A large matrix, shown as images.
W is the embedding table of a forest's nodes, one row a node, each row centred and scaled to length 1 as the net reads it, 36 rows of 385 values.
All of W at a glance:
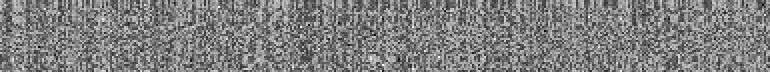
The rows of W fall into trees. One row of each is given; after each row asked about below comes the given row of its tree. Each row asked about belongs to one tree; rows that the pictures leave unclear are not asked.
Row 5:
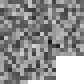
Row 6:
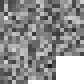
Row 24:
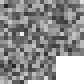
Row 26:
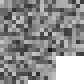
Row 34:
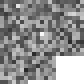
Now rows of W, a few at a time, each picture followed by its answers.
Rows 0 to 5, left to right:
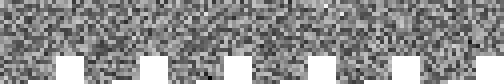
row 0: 26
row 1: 26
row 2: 26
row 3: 26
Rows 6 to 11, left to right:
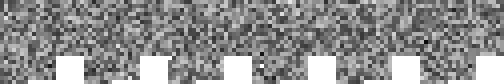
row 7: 24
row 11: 5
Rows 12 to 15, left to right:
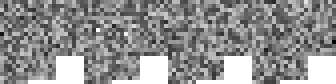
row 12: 5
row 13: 34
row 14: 34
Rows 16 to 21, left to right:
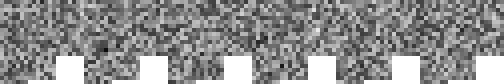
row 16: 24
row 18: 34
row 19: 5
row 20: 26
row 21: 6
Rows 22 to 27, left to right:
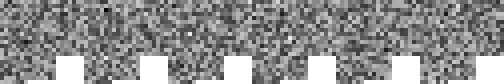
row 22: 24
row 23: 26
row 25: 6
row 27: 34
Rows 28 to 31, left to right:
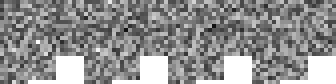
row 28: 6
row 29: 6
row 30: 6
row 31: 34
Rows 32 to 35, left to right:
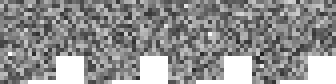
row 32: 5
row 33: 5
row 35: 26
